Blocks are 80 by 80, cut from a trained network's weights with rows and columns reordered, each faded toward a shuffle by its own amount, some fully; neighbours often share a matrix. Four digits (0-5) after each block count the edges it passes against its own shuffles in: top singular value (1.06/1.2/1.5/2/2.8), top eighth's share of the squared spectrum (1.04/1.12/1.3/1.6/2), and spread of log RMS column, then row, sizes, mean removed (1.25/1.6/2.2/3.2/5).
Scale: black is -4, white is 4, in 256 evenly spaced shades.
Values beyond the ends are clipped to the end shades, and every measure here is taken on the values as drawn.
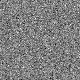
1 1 0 0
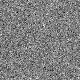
0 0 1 0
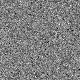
0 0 0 0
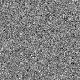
2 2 1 0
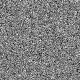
0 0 0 0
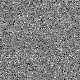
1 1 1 0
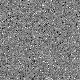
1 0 0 0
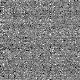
2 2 2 0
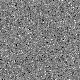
0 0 0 0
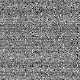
3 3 3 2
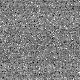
1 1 1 0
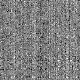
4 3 1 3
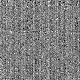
3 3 1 2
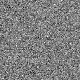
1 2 0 0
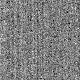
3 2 1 1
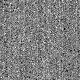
2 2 0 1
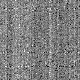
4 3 0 2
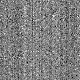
3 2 0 2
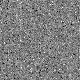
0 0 0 0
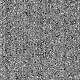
2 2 0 1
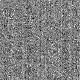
2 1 0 1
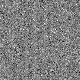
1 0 0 0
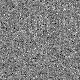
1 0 0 0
